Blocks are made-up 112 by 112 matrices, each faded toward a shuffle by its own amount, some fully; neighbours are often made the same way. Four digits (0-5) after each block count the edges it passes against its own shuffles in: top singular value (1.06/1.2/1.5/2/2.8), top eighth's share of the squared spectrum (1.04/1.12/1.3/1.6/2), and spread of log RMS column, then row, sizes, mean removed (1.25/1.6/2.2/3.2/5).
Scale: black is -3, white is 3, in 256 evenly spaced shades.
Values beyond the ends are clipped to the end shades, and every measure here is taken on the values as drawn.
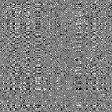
5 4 3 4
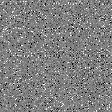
4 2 1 2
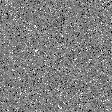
0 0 0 0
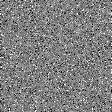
0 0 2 0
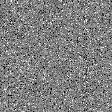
0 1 2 0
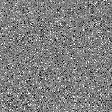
4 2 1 1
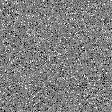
3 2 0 0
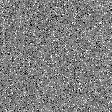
3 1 0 0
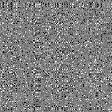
5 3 2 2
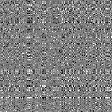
5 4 3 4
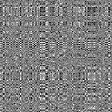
5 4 4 4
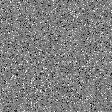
3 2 0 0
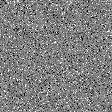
2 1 0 0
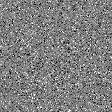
3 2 0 0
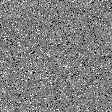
0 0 0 0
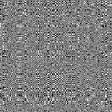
5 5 4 4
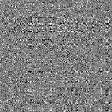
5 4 3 3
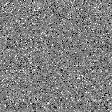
3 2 0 1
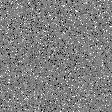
0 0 0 0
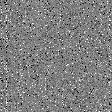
2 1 1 0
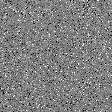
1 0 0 0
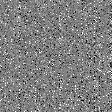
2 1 2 0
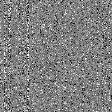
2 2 3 0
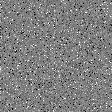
0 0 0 0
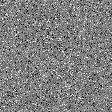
0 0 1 0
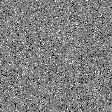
2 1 1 0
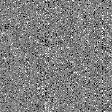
3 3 3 0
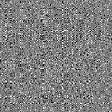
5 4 3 3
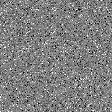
3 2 1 1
